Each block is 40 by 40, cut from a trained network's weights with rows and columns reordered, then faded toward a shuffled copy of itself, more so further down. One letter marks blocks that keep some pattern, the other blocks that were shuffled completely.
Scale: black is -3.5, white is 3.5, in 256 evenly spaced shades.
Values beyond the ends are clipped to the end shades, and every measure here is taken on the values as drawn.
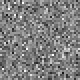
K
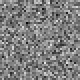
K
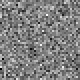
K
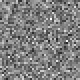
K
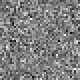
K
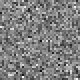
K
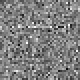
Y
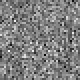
K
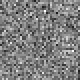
Y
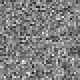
Y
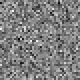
K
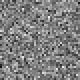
K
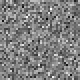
K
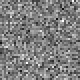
K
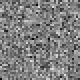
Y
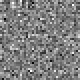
Y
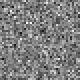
K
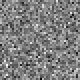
K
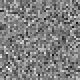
K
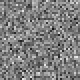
Y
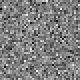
K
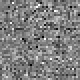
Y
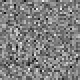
Y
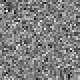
K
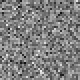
K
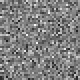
Y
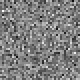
K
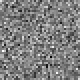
K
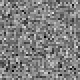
Y
